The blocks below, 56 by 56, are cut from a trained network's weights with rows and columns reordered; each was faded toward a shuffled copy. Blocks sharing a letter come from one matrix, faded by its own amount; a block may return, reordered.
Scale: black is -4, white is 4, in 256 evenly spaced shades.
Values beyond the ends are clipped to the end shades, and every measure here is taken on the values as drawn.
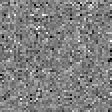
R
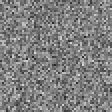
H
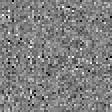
R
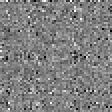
R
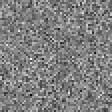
H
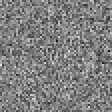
H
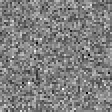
H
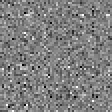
R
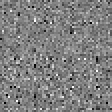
R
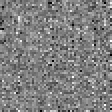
R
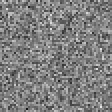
H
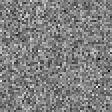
H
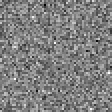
H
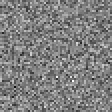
H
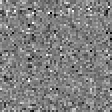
R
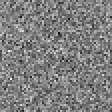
H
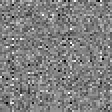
R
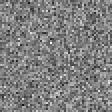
H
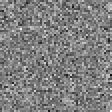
H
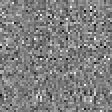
R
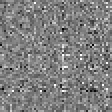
R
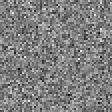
H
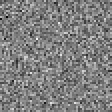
H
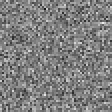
H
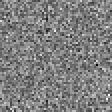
H
